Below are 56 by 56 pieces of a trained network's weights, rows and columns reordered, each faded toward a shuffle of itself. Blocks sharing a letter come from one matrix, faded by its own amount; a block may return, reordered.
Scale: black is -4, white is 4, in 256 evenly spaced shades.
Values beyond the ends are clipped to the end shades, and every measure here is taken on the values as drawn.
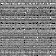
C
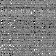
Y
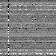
C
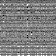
C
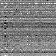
C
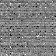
Y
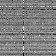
C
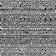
Y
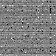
Y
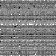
C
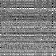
C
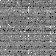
Y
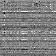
C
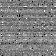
Y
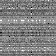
C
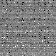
Y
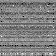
C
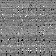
Y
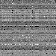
C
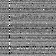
C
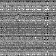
C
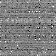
Y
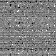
Y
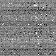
Y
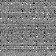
Y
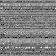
C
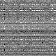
C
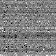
Y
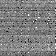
Y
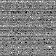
Y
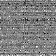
Y
